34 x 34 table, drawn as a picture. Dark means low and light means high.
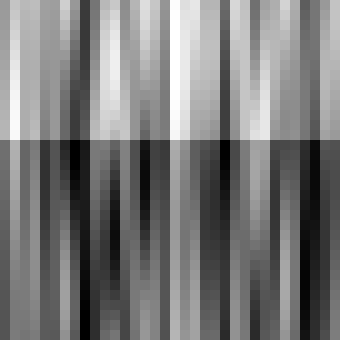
Mirror symmetry: none. Grain: streaks running down. Seam: horizontal, 40% of the way down, the top part higher. Ninth with the highest average: top middle.
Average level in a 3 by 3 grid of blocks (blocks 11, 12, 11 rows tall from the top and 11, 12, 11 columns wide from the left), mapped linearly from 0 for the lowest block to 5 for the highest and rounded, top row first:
4 5 4
1 1 1
0 1 0
